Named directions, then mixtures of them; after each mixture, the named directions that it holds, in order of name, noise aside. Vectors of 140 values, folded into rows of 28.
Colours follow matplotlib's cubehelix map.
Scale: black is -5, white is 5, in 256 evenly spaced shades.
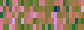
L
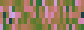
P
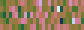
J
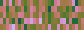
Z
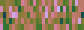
J, P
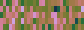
L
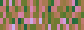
Z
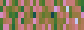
L, P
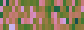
L, Z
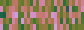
J, L, P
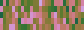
J, L, Z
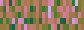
Z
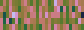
J, P, Z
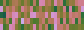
J, L, P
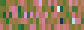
J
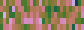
L, P, Z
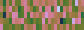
J, P, Z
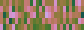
P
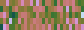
L, P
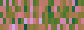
Z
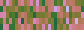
L, P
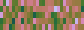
L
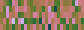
L, Z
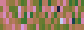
J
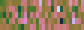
J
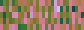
J, P, Z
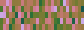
J, L
